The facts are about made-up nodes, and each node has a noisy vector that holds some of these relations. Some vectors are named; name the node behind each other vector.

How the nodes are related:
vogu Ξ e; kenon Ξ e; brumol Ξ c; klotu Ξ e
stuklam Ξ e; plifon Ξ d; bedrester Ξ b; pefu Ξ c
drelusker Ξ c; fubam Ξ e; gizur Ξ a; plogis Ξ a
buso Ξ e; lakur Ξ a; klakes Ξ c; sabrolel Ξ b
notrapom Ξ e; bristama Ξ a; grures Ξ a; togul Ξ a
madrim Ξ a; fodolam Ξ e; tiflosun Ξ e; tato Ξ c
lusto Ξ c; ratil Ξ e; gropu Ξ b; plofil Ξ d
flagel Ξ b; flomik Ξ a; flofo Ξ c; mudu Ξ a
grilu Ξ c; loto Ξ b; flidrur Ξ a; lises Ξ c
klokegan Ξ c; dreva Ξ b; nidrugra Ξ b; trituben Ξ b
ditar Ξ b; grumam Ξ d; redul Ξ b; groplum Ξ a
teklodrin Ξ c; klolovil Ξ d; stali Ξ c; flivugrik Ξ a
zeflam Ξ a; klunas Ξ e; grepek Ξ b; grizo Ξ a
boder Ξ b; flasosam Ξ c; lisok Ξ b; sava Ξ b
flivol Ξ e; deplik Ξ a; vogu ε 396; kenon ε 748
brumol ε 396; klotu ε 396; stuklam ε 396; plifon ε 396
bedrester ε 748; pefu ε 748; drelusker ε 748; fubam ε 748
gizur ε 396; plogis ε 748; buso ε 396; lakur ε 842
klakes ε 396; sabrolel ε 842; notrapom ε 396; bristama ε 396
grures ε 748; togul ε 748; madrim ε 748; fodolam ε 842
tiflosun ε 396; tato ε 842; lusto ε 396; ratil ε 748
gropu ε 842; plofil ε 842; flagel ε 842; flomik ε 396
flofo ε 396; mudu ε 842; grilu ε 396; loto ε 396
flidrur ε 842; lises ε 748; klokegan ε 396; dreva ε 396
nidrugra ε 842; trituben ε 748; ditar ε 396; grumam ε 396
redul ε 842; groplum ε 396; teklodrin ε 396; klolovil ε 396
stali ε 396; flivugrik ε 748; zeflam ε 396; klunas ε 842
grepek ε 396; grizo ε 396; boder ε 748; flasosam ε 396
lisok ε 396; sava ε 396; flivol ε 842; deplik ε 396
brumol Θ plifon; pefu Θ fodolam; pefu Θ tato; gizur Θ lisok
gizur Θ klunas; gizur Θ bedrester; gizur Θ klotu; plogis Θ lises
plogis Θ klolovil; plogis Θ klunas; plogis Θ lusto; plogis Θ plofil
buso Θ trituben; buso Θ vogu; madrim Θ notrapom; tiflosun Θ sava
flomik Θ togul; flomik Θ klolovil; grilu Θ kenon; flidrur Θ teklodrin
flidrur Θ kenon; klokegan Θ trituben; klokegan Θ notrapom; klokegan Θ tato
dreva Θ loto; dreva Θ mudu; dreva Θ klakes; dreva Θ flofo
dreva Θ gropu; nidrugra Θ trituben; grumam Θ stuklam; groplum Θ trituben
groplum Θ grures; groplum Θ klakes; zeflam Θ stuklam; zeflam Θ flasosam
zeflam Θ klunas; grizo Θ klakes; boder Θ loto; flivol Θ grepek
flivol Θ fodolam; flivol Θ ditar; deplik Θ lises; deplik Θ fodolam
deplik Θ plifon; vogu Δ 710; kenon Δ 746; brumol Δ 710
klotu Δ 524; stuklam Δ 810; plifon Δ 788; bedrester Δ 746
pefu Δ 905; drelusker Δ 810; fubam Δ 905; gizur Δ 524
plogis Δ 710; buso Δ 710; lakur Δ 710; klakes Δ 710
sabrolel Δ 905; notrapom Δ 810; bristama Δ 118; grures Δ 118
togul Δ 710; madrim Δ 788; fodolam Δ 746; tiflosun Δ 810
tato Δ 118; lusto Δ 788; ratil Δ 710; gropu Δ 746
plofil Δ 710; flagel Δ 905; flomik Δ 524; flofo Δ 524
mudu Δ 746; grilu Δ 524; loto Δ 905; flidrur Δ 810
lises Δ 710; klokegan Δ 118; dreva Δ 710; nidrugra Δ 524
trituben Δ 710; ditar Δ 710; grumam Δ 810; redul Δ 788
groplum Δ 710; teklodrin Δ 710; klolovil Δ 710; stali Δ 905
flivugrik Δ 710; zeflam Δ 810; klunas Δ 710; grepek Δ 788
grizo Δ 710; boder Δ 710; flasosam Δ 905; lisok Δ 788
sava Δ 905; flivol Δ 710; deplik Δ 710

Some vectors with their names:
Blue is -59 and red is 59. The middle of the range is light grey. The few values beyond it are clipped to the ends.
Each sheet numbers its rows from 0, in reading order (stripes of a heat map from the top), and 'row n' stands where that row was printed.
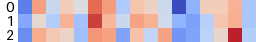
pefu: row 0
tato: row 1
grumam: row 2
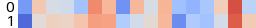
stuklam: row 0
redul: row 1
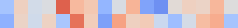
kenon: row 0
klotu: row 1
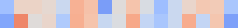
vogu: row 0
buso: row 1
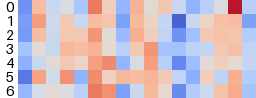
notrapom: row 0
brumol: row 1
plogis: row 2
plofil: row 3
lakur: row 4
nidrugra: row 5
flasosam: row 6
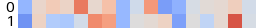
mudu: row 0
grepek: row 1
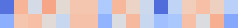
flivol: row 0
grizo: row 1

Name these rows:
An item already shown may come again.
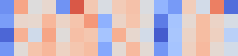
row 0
klokegan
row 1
klunas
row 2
flivol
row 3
klunas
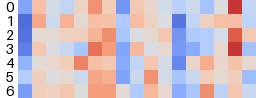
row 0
lusto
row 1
flivol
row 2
redul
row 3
zeflam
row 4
bedrester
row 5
klakes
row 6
trituben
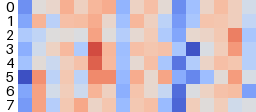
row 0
klunas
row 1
plogis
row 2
ditar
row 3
grures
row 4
lises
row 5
flidrur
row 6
brumol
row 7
fodolam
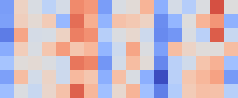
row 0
lisok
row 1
grilu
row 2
madrim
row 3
gropu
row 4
flasosam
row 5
deplik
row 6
lises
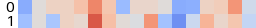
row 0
fubam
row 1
boder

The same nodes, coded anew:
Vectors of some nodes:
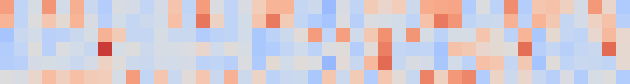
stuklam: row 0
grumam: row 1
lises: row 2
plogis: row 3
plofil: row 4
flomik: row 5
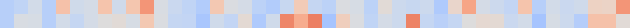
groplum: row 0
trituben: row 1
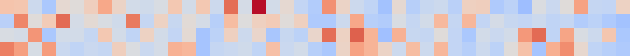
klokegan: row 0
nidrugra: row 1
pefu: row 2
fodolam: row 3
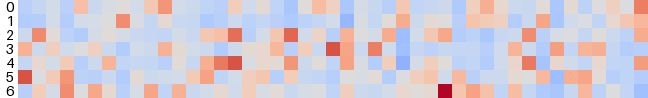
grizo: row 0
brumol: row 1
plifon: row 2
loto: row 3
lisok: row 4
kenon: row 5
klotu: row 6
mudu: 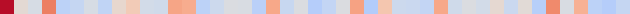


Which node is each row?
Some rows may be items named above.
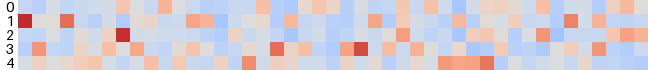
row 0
ratil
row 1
mudu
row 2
deplik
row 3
tato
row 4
grilu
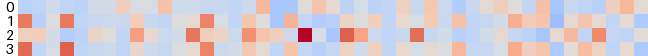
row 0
ratil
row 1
bedrester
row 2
grures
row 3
bedrester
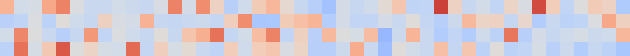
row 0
flidrur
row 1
boder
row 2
grepek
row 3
nidrugra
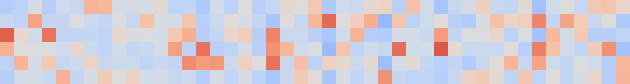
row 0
ditar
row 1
fubam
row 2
gropu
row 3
drelusker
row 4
redul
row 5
lakur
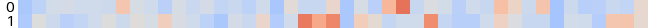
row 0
plofil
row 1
trituben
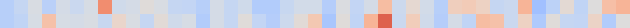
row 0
brumol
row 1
klunas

